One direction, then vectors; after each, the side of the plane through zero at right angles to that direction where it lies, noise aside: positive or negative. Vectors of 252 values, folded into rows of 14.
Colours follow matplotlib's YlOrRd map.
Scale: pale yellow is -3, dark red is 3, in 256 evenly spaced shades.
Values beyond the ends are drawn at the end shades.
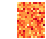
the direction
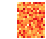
positive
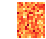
negative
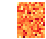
positive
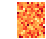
negative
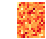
positive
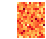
positive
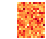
positive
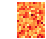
positive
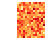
positive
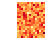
negative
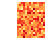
positive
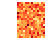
negative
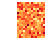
negative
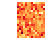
negative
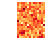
positive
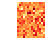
positive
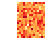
positive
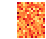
negative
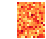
positive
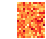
positive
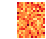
negative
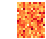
positive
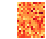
positive
